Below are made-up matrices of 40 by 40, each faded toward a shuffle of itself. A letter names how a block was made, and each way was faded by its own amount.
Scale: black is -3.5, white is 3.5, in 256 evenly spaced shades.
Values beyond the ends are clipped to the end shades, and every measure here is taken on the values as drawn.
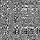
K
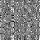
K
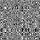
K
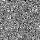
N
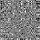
K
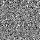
N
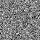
N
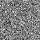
N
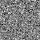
N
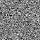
N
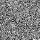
N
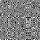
K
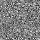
N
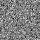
N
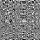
K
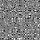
K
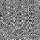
K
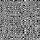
K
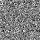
N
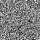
N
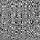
K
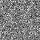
N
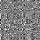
K
